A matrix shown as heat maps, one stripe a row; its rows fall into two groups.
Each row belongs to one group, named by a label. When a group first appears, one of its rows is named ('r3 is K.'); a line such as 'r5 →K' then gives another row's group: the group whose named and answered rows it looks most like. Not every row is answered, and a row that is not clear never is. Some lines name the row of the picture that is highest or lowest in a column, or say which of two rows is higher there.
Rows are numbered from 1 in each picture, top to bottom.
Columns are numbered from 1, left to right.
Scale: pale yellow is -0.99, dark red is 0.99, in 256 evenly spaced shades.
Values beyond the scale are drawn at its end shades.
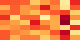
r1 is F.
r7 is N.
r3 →N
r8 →N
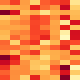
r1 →N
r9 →N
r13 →F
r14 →N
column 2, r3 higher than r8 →Yes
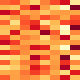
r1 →N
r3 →F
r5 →N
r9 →F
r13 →N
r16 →N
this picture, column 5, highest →7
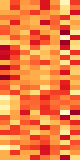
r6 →N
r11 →F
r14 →F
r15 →N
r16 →F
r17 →N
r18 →N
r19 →N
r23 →F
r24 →N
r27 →F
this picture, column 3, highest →23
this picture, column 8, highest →23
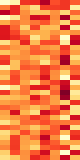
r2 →N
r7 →F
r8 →F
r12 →N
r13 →N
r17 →N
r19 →N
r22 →N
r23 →N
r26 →N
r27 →F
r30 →N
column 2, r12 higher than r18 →Yes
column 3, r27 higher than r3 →Yes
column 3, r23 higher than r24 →No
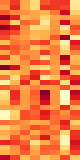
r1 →N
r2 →N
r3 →N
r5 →N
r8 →N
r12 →N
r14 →F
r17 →F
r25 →N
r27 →F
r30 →F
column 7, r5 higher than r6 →Yes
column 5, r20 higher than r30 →Yes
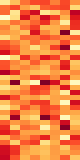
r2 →N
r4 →F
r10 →N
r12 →F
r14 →N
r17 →N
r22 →F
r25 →N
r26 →N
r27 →F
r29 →N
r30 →F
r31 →F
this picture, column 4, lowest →17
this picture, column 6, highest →17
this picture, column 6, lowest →3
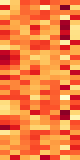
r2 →N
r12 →F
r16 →F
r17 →F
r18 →N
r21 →F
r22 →F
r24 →N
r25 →F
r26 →F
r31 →N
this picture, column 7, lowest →20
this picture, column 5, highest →32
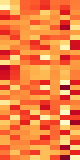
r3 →N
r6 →N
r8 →N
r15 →F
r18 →N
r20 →N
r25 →F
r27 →N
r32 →N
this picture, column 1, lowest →2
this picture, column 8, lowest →32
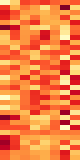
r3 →F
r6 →F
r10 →N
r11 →N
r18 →N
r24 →F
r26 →F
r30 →F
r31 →N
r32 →N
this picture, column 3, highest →16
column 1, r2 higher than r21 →Yes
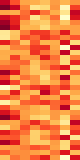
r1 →F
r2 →F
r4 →F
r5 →F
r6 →F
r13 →F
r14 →N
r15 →F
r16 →N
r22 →N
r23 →F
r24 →F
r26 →F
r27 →F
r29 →F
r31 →N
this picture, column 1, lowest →18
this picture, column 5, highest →19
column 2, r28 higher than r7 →Yes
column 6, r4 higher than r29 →Yes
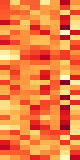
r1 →N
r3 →F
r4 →N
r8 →N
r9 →F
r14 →F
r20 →N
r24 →N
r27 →N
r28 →F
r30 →F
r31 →F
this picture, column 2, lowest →12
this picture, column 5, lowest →1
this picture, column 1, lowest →12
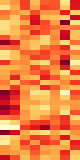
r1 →F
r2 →F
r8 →N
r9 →F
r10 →N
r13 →N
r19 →F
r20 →F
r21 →F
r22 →F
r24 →N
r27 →F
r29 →F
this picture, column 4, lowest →19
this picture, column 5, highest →26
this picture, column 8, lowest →13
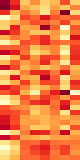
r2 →F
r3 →N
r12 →F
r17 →F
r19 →N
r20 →F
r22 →N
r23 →F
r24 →F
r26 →F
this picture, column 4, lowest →19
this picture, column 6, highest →19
